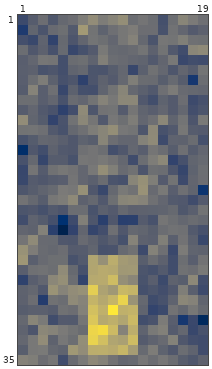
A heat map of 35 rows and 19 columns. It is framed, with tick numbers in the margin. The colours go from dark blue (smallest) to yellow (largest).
Average level on the scale: 40%. Roughest part: bottom middle. Ninth with the highest average: bottom middle. Odd patch: higher, in the bottom middle.
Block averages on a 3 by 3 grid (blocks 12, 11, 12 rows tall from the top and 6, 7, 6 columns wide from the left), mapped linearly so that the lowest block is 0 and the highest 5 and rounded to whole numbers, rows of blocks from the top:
0 2 1 | 0 1 1 | 2 5 0
